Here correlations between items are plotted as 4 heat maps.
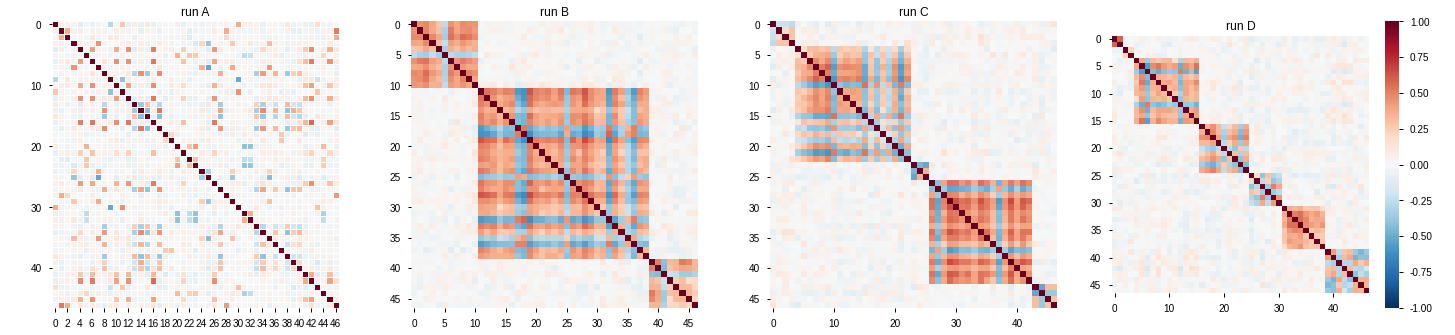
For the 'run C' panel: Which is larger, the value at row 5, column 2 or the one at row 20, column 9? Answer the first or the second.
the second
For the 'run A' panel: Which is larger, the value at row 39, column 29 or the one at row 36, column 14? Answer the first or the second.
the second
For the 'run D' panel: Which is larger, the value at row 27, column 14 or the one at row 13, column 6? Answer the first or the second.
the first
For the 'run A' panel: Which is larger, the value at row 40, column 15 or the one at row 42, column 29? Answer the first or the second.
the second
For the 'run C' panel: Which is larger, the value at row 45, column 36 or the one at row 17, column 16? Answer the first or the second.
the first
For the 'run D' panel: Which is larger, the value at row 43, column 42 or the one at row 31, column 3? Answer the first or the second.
the first
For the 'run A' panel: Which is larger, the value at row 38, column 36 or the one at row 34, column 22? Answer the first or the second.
the second
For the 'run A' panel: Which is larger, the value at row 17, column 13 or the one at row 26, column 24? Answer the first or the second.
the second
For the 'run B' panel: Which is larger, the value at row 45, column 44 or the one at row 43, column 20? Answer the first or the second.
the first
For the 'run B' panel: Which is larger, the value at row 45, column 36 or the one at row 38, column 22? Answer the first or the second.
the second
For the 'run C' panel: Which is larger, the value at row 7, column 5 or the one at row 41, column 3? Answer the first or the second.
the first
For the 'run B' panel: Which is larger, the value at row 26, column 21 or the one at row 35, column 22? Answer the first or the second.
the first
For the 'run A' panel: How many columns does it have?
47
